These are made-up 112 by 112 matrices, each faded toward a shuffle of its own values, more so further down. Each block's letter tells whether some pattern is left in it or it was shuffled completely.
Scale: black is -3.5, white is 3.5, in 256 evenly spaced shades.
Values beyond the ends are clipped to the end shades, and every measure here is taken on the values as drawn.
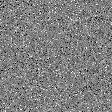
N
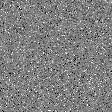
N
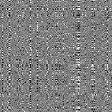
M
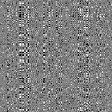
M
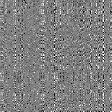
M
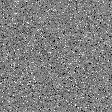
N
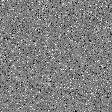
N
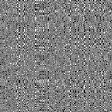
M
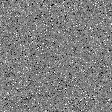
N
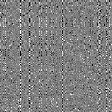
M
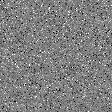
N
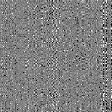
M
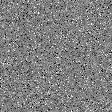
N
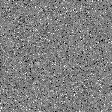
N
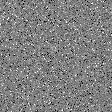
N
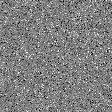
N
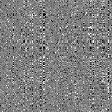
M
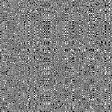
M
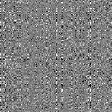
M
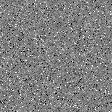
N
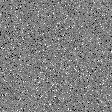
N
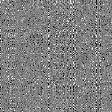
M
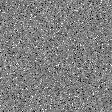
N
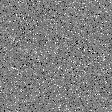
N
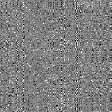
M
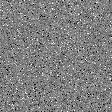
N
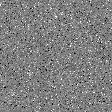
N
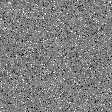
N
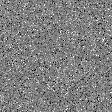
N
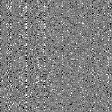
M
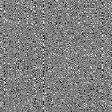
M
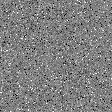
N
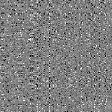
M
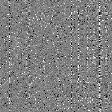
M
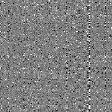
M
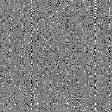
M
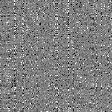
M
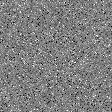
N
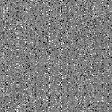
M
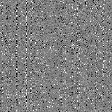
M
